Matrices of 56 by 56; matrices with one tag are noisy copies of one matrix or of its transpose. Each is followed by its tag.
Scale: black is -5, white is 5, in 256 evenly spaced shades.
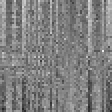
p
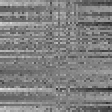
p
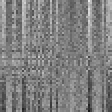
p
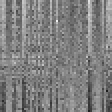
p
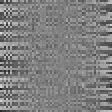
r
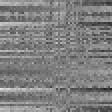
p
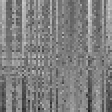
p
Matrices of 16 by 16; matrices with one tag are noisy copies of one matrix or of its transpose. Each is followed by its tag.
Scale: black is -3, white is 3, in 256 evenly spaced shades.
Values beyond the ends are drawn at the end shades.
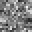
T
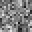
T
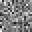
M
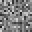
M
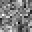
T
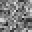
T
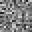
M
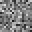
M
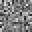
M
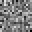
M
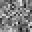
T
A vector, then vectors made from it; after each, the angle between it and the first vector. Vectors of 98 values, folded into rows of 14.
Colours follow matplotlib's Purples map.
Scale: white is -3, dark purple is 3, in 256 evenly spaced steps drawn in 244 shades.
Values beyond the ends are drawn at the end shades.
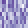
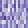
partly opposed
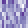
nearly parallel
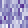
partly opposed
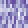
orthogonal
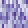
partly aligned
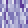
nearly opposite
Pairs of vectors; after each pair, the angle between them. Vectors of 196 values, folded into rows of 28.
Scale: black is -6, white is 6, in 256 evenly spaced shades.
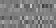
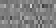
nearly parallel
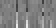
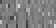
partly opposed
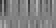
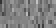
partly aligned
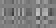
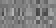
nearly opposite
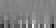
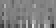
nearly parallel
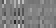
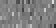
orthogonal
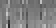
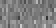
partly aligned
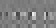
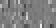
orthogonal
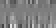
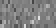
orthogonal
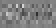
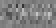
nearly opposite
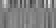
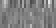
nearly parallel
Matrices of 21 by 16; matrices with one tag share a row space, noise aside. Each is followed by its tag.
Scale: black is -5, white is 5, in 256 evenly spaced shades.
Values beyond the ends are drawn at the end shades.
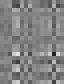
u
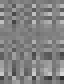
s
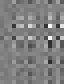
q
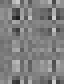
u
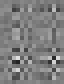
u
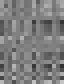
s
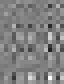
q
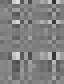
u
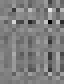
q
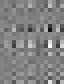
q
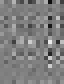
q
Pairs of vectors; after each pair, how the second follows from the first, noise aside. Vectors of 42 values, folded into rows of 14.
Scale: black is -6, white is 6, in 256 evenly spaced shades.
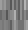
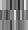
scaled up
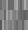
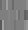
partly zeroed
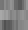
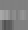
partly zeroed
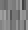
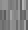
negated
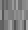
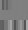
partly zeroed
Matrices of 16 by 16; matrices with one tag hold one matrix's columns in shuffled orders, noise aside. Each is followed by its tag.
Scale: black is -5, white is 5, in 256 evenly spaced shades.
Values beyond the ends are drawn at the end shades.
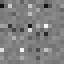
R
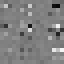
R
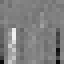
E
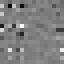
R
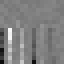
E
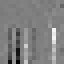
E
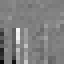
E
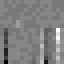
E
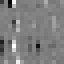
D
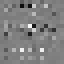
R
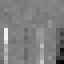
E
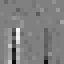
E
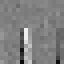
E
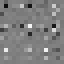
R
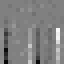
E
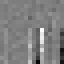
E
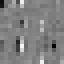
D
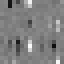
D
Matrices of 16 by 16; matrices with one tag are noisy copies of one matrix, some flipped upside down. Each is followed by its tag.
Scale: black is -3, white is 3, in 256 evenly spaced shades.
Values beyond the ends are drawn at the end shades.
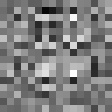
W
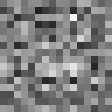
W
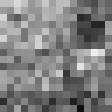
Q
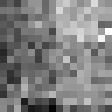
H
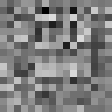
W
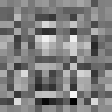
W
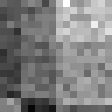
H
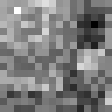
Q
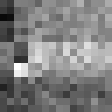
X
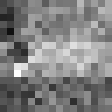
X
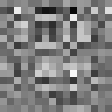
W
